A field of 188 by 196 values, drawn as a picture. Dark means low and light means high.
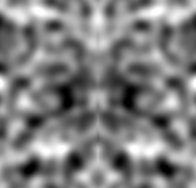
The centre is the ninth with the lowest average. The texture varies smoothly and slowly. There is no overall slope. No lone cell stands out from its neighbours. It is mirror symmetric from left to right. The histogram is bell-shaped.
